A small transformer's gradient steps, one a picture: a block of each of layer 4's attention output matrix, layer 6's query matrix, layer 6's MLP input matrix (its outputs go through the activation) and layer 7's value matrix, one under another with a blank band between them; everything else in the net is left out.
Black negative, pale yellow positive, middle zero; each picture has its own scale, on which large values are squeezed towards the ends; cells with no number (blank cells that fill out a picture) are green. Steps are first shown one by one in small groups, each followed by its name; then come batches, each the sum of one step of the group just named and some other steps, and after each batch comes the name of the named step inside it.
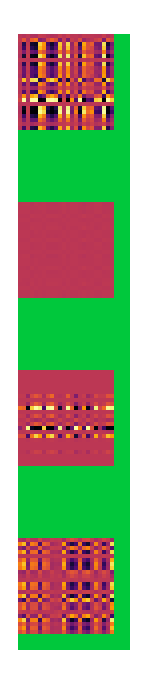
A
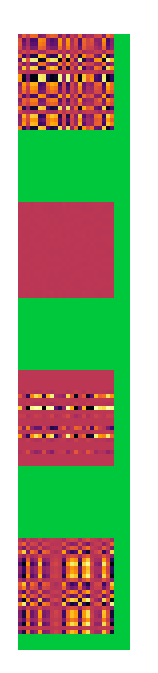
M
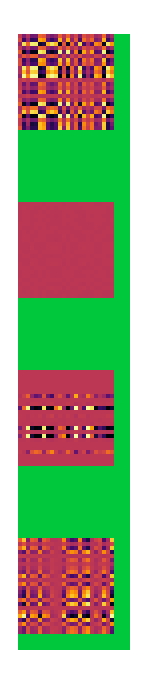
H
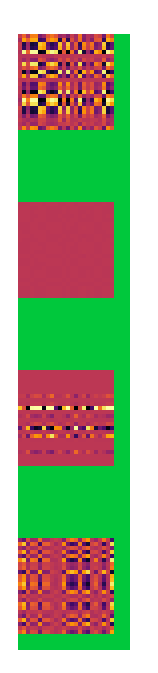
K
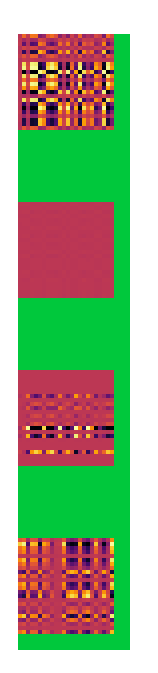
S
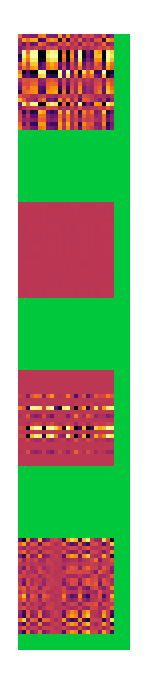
K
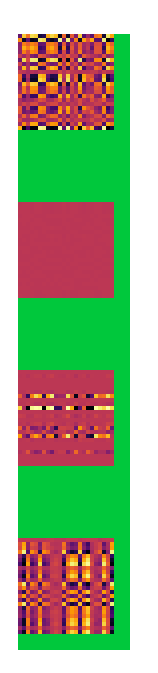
M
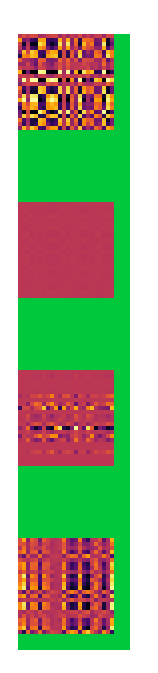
A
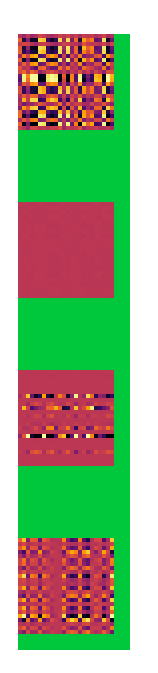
H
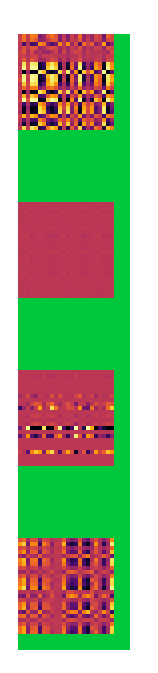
S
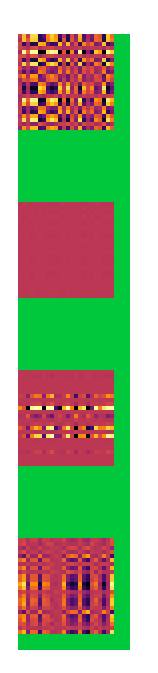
K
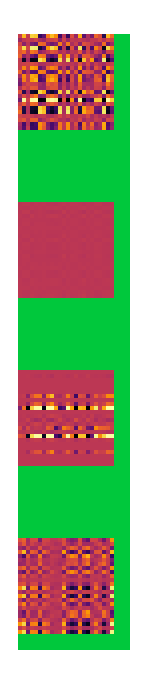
A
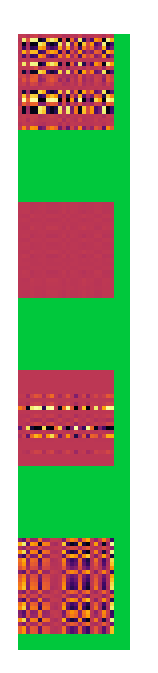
K
